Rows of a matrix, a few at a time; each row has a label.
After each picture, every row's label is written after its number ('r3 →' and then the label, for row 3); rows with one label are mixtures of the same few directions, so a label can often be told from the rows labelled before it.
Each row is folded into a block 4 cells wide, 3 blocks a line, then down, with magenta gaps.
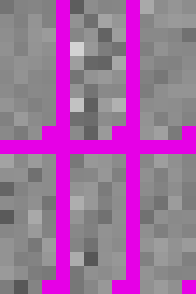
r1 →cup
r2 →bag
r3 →cup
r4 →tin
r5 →bag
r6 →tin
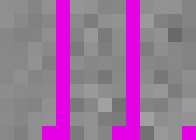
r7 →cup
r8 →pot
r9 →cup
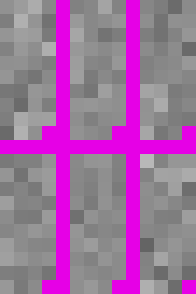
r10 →bag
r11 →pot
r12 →bag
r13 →bag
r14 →tin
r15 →cup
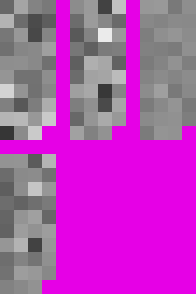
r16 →cup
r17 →pot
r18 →pot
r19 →pot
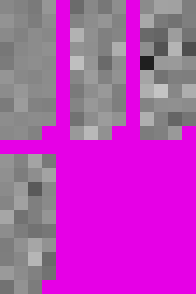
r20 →bag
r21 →tin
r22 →tin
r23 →pot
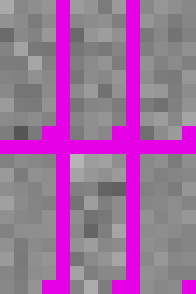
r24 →tin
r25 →pot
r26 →cup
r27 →bag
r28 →cup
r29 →bag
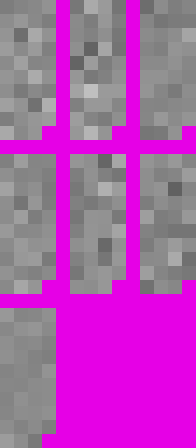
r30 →pot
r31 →tin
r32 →cup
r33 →tin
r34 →pot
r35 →pot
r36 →cup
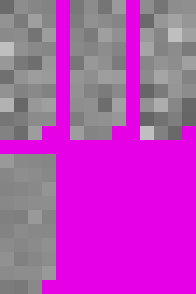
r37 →bag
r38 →pot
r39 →cup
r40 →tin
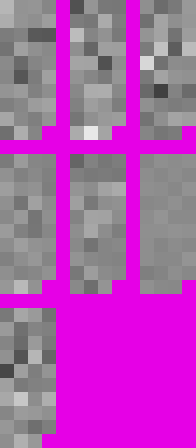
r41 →cup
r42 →tin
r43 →tin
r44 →tin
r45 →cup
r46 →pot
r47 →tin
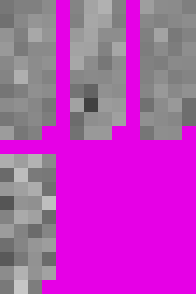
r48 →cup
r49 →bag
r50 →pot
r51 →bag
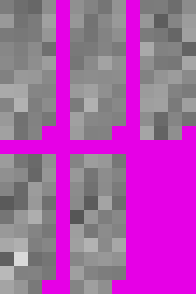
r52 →bag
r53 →bag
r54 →bag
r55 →bag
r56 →tin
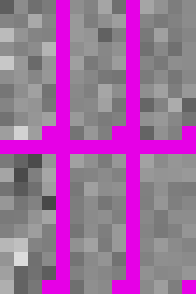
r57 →tin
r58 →pot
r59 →pot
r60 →bag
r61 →pot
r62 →cup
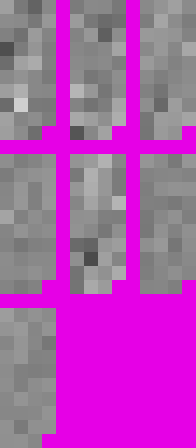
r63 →bag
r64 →cup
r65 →bag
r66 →tin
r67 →bag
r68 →pot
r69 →cup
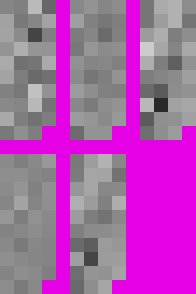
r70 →pot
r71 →cup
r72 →bag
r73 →tin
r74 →bag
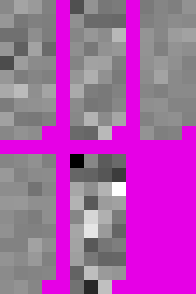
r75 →tin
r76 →cup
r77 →cup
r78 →pot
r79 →cup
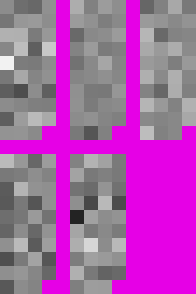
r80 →tin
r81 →tin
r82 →pot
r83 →pot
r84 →tin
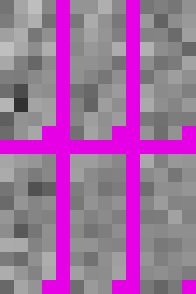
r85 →bag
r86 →bag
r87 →bag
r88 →cup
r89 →cup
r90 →tin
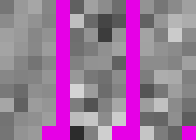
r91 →bag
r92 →cup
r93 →cup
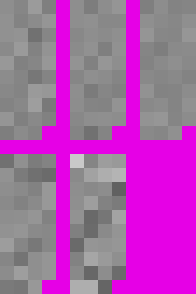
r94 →pot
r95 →tin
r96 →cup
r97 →cup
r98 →cup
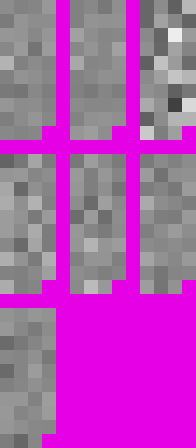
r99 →tin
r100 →tin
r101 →pot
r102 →pot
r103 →tin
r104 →bag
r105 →tin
